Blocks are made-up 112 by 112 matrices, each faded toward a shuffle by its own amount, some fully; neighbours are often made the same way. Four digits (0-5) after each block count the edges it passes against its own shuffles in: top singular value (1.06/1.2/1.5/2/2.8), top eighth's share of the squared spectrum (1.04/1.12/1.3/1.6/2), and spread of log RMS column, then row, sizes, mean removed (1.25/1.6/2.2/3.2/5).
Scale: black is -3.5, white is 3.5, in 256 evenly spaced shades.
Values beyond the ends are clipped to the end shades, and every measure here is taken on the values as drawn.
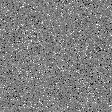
0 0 0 0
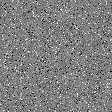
0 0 0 0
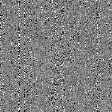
2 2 4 0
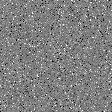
0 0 0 0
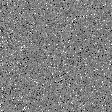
0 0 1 0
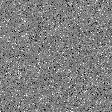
0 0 0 0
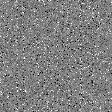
1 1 2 0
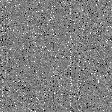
1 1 2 0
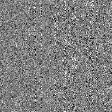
1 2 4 0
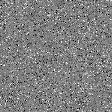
3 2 0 0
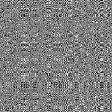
5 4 3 3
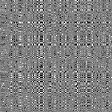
5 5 4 4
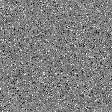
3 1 0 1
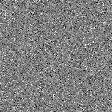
3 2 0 1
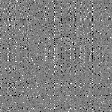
5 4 3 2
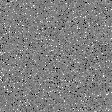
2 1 0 0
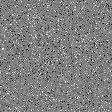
1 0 0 0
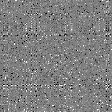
4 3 2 2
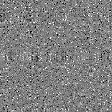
4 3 1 1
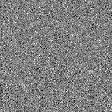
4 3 1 1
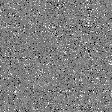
1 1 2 2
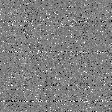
2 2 2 2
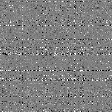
3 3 3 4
